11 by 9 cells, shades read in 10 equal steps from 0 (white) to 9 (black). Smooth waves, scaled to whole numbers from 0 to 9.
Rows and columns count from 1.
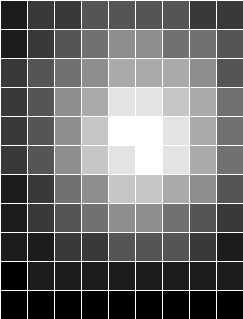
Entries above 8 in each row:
0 0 0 0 0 0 0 0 0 1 9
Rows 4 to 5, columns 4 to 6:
3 1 1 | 2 0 0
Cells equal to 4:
11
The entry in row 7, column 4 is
4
